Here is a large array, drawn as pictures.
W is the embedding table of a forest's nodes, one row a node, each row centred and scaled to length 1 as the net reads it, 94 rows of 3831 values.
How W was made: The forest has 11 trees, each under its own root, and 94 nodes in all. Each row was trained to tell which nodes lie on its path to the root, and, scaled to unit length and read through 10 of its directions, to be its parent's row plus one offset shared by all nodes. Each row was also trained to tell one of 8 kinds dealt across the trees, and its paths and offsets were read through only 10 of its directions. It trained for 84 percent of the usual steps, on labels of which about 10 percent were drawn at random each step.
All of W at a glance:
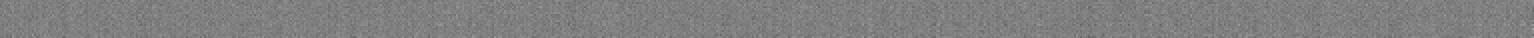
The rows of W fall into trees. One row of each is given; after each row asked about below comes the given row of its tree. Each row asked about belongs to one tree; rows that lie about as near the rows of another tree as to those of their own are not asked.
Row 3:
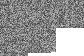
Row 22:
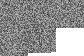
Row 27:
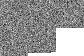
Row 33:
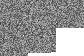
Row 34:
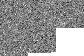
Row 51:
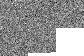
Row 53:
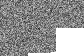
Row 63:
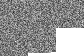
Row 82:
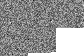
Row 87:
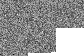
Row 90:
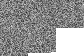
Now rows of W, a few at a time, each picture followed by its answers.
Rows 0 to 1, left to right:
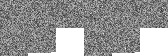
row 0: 34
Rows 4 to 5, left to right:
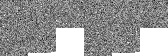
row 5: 3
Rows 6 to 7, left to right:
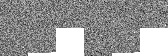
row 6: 63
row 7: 51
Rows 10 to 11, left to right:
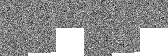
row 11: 3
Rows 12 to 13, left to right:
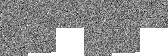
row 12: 51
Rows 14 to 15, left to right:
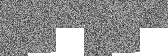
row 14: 3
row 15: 63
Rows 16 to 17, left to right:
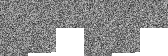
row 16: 90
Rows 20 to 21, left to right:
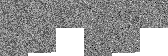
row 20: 63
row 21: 51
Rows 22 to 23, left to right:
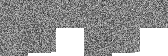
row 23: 3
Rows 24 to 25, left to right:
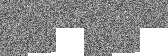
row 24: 87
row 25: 3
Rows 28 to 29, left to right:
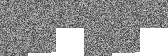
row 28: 90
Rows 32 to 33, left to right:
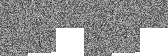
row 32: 87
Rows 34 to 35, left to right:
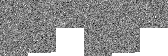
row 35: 51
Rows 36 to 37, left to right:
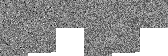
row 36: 51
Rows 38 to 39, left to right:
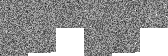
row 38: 3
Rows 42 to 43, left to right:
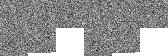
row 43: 90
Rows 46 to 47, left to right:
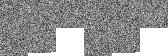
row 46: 3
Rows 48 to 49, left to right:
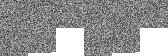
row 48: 51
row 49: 87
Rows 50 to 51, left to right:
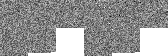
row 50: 3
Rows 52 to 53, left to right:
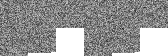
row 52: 87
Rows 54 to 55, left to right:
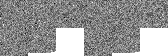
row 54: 34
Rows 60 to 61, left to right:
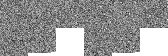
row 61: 63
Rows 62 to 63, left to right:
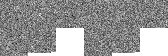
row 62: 87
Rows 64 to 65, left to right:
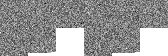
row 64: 63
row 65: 27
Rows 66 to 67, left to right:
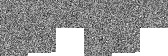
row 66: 22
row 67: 51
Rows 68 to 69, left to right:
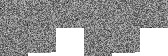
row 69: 90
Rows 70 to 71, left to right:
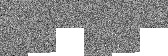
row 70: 90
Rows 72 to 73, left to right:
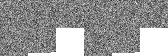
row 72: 82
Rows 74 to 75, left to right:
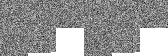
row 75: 3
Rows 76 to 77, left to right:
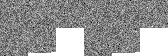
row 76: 63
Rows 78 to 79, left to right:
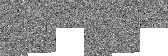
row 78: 63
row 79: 51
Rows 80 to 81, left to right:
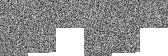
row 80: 63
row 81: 51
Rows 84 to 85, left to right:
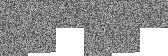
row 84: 27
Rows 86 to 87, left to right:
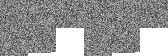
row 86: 22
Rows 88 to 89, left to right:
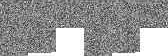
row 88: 87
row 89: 63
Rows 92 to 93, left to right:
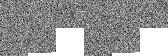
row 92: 87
